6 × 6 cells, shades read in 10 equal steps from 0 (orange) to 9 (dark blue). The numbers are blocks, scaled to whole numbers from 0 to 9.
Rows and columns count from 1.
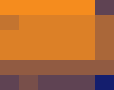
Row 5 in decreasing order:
4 4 4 4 4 4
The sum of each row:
6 9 8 8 24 38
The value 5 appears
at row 6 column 2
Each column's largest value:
6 5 6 6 6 9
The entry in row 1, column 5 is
0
